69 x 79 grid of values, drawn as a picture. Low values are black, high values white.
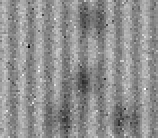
No row or column stands out. Upright stripes repeat 9 times across the table. The histogram is bell-shaped. Four dips sink into the field.
